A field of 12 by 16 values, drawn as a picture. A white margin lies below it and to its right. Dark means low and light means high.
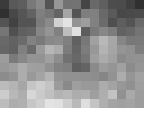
Odd patch: rougher, in the top middle. Slope: up to the bottom. Roughest part: top middle. Histogram: bell-shaped.
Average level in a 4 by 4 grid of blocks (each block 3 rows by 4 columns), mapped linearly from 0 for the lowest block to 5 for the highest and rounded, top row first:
0320 | 1332 | 3323 | 5544
